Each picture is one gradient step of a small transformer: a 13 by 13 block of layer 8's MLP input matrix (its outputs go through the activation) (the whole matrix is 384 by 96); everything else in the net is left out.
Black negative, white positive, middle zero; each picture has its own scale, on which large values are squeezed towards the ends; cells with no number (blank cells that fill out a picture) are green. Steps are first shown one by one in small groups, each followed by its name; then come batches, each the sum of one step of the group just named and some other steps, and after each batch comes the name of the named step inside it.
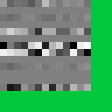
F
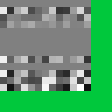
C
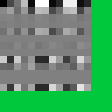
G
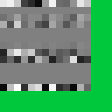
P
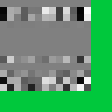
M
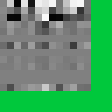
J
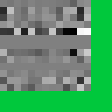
M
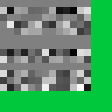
C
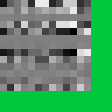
G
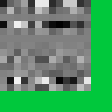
G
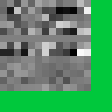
J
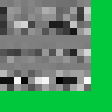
M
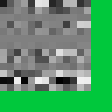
G
